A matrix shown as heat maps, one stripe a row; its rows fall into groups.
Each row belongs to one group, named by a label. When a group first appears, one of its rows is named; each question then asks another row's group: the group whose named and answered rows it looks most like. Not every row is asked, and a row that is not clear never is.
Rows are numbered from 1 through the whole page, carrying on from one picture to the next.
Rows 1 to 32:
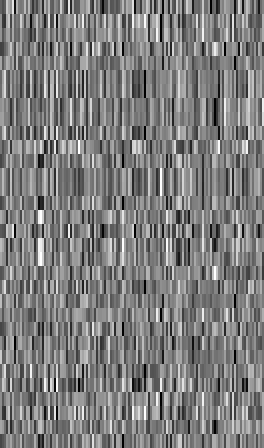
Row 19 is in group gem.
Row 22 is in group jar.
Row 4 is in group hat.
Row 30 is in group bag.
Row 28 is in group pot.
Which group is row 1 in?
jar
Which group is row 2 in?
bag
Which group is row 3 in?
bag
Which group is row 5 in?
jar
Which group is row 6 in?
pot
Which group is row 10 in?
pot
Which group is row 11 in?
bag
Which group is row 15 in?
hat
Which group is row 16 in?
gem
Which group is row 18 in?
gem
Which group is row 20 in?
hat
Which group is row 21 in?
pot
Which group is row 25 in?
jar
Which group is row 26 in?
jar
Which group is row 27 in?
pot
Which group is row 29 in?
bag
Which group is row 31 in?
gem
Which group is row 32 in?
hat
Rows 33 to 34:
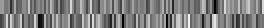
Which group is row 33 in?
gem
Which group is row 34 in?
hat
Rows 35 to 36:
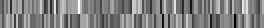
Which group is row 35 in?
bag
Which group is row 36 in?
jar
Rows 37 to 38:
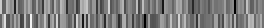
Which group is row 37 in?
jar
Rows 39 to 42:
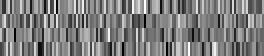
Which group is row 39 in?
bag
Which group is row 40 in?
pot
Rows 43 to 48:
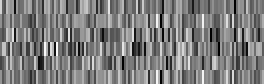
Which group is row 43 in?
jar
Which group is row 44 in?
bag
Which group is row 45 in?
jar
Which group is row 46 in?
pot
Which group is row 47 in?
hat
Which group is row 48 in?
bag
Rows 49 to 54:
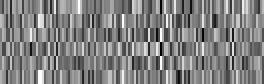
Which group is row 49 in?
bag
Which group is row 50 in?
gem
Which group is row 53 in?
pot
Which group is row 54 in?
gem
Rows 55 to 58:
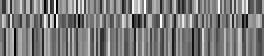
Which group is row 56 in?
pot
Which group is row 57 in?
jar
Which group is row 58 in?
jar
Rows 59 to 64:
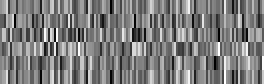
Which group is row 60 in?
jar
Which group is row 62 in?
bag
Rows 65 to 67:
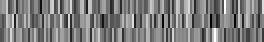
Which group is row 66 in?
jar
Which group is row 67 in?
hat
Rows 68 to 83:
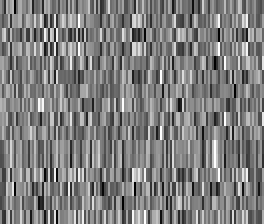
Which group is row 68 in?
jar
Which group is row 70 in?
pot
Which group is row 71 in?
bag
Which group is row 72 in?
gem
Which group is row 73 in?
pot
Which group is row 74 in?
jar
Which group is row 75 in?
gem
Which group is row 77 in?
pot
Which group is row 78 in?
hat
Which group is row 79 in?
hat
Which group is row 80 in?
bag
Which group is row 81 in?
jar
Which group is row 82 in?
hat
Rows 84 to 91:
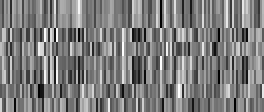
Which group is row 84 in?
bag
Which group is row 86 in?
pot
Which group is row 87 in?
gem
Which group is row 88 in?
pot
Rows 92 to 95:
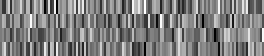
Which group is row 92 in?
bag
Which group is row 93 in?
pot
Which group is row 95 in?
pot
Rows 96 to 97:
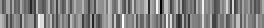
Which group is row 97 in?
gem
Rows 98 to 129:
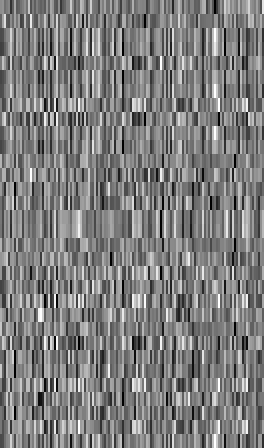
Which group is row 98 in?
gem
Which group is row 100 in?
hat
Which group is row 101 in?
hat
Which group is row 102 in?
pot
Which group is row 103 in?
hat
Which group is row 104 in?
hat
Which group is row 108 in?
hat
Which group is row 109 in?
jar
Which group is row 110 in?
pot
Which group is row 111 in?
jar
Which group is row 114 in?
bag
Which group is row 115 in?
jar
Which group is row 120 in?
gem
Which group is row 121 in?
jar
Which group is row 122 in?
pot
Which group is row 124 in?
jar
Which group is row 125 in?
bag
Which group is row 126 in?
hat
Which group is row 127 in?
jar
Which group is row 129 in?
hat
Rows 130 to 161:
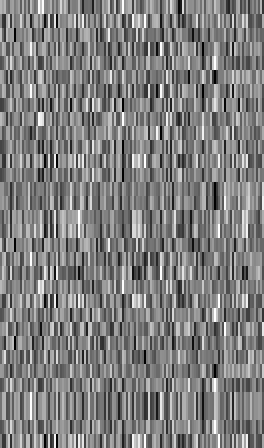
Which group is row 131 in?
bag
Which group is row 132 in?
jar
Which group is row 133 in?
pot
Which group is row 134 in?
hat
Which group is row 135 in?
gem
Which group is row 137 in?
hat
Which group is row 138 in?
gem
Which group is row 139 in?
bag
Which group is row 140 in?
hat
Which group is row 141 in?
bag
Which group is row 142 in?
hat
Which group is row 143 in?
gem
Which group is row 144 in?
gem
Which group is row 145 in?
bag
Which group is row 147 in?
jar
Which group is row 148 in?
pot
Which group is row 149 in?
pot
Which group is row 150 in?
gem
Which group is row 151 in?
bag
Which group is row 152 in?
hat
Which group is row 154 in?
jar
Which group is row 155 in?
pot
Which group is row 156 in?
gem
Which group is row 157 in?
hat
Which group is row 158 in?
pot
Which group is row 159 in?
pot
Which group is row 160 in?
hat
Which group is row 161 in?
bag
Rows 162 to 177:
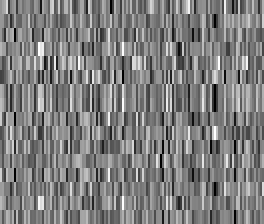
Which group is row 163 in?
gem
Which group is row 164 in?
jar
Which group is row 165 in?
gem
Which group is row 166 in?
bag
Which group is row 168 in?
gem
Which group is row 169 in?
gem
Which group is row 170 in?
jar
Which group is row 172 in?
jar
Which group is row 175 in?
gem
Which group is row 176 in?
gem
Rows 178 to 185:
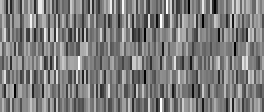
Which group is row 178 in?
gem
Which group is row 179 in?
pot
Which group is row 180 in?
pot
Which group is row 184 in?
jar
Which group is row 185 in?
pot
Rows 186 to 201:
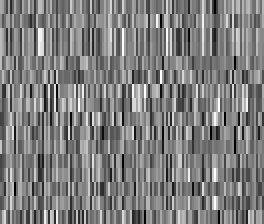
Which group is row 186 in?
gem
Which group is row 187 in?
bag
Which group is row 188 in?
gem
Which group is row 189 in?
gem
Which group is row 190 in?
jar
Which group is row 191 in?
pot
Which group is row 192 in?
bag
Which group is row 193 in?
bag
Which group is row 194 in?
hat
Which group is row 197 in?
hat
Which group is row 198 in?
hat
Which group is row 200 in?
hat
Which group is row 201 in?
pot
